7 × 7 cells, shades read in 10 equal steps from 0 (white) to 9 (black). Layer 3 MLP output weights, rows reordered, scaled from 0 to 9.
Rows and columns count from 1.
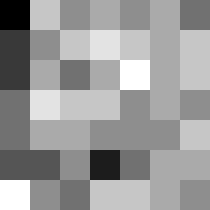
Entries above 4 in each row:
2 1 2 1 1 4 1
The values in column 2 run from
1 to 6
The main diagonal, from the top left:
9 4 5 2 4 3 4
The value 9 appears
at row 1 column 1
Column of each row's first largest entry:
1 1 1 1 1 4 3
